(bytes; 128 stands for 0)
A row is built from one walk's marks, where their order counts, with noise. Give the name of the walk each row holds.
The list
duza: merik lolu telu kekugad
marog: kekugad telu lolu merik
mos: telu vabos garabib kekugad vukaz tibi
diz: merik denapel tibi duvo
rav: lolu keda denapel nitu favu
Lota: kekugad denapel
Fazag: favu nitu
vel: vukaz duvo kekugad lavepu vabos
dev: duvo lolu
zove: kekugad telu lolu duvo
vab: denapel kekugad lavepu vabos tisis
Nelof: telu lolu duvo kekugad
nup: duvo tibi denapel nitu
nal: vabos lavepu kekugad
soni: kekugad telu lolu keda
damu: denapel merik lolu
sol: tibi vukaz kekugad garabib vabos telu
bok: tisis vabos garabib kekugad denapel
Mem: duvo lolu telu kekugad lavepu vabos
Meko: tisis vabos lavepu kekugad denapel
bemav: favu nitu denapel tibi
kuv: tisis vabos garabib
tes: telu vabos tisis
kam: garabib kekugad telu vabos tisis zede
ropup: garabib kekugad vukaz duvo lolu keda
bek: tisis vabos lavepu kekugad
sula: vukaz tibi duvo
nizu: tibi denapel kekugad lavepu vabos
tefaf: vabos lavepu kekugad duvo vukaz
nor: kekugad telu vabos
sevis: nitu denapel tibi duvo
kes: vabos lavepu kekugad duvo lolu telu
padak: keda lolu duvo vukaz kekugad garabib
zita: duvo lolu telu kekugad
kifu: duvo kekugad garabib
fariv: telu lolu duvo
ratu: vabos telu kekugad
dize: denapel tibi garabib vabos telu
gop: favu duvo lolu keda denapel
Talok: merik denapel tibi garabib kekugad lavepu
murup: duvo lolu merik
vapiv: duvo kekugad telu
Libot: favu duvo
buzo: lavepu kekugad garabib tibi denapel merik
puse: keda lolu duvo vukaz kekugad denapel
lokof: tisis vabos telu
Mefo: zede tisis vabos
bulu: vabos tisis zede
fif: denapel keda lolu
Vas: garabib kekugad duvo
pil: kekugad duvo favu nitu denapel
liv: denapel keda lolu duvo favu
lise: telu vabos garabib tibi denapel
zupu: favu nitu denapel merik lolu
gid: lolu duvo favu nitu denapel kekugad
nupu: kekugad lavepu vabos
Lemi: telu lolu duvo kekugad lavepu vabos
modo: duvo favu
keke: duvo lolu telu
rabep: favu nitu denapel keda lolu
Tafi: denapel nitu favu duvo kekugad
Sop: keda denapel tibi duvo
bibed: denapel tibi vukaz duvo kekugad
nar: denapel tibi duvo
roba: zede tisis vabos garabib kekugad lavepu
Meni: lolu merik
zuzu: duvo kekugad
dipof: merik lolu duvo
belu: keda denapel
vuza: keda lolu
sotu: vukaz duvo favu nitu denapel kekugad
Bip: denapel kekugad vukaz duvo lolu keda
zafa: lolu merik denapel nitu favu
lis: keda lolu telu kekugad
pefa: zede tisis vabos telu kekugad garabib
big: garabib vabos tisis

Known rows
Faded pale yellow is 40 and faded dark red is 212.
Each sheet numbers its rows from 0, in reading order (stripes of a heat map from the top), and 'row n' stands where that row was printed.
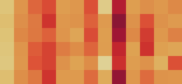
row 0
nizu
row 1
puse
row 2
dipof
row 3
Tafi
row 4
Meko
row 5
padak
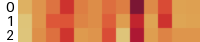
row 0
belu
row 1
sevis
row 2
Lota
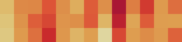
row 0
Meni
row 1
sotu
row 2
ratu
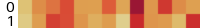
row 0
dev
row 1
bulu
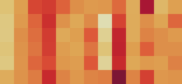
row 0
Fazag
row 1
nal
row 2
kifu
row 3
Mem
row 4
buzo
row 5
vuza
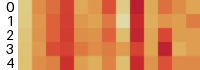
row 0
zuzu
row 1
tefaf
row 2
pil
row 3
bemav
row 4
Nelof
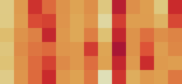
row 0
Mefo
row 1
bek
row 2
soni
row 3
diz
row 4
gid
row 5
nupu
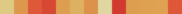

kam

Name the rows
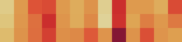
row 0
bok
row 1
kes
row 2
Sop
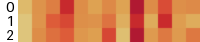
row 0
lis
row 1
modo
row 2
Talok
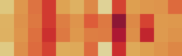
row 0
mos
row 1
fif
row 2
rav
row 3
Vas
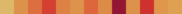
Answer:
liv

